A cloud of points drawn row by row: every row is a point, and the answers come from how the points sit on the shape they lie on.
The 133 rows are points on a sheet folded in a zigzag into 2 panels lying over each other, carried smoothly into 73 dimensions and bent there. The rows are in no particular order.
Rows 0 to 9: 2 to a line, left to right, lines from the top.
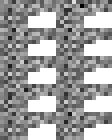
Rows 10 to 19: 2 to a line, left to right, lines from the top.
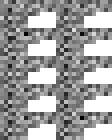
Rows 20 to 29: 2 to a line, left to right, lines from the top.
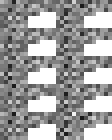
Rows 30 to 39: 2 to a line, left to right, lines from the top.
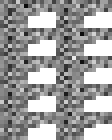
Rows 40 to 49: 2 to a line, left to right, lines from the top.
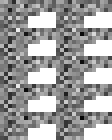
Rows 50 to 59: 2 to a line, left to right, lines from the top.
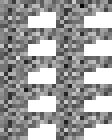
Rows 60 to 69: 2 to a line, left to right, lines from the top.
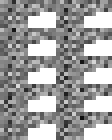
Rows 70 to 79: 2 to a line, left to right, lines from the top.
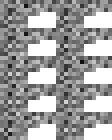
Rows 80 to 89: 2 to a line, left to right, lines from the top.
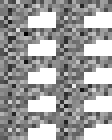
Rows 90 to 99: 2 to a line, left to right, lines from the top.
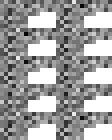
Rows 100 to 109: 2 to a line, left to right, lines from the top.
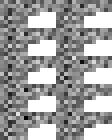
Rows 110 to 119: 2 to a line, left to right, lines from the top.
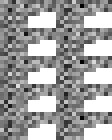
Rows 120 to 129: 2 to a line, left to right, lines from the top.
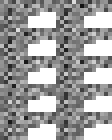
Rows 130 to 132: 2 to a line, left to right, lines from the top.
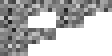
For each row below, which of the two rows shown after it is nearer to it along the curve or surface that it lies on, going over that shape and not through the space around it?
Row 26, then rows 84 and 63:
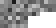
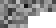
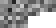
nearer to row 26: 84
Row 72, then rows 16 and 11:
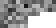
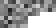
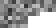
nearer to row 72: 11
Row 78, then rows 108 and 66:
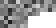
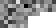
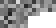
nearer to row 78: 108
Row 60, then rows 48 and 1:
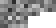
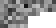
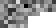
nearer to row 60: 48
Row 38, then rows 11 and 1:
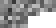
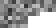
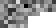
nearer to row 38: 11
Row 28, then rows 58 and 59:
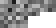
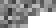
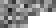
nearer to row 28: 59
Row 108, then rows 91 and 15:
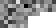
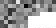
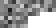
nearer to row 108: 91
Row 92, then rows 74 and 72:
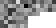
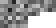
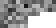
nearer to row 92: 72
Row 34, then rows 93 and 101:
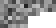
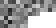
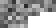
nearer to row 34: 101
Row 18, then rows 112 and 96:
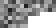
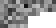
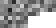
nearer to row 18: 96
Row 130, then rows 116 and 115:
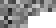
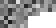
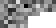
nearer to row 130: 116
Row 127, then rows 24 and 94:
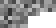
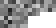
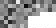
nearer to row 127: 94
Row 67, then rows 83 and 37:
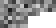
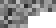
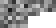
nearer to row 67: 37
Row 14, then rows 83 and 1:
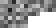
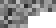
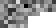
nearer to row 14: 1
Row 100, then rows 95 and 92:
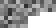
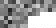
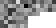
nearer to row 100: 92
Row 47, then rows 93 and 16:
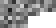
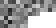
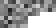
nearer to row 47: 16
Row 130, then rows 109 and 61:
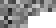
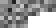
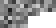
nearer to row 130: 61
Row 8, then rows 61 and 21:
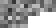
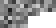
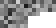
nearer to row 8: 21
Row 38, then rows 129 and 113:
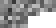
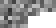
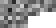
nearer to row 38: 129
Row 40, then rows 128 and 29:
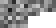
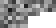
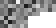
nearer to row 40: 128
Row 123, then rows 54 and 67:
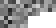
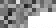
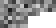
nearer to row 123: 67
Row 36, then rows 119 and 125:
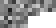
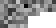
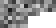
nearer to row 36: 125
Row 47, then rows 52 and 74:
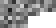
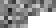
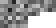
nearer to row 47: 52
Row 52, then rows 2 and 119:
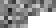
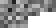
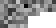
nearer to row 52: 2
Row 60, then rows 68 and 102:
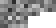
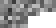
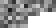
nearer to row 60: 68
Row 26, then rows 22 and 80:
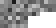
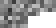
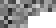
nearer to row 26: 22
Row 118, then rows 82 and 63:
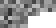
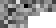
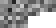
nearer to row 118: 82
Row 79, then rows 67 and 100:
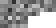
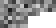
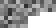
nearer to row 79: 100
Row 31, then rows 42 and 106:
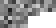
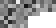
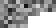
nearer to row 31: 106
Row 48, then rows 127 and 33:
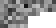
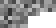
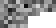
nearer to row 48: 127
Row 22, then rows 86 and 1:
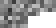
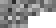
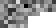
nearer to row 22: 86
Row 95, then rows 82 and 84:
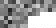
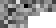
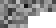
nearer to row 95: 82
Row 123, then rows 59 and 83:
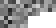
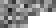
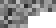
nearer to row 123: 59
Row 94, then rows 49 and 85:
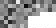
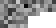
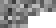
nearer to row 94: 49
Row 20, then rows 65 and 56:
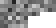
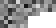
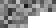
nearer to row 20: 56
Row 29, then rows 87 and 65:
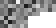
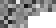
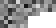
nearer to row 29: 87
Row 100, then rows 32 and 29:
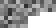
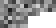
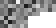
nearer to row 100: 29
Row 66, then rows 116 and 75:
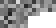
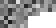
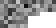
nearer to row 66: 75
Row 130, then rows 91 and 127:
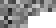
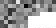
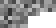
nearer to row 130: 91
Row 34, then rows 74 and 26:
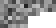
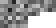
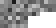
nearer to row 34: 26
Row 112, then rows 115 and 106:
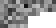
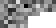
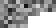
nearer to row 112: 115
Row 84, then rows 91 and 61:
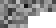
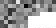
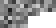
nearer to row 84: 91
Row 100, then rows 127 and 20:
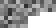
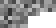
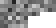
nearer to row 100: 127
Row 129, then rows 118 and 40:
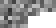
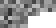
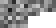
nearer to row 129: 118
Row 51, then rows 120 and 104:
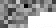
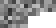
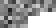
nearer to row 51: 120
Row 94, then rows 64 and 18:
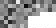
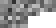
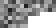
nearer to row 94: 18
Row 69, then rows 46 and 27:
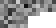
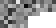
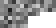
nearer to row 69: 46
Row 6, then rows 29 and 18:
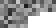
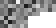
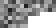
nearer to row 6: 29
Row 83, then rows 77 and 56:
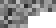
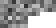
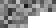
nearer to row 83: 56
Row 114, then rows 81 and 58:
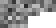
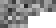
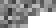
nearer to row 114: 81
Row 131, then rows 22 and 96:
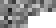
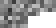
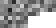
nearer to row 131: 96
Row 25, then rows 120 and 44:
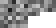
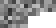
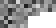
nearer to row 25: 44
